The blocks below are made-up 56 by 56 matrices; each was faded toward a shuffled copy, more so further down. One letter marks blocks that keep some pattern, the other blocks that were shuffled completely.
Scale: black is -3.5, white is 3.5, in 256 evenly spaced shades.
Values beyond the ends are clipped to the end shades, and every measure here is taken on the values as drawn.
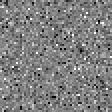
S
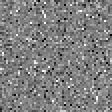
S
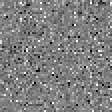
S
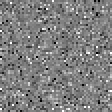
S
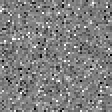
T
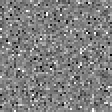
T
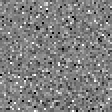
T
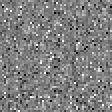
S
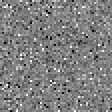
S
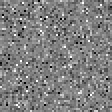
T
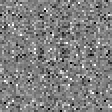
S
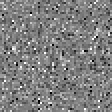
S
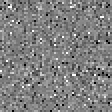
S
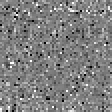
S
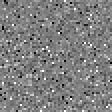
T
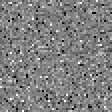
T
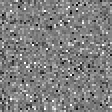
S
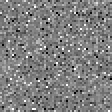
T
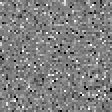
S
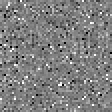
S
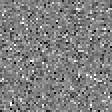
S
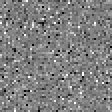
S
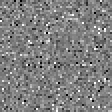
T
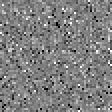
S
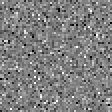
T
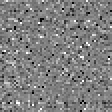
S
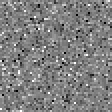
S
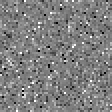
T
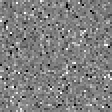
S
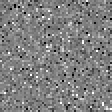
T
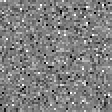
S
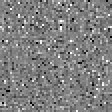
S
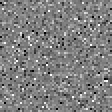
T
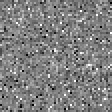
T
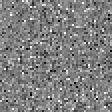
S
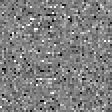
S
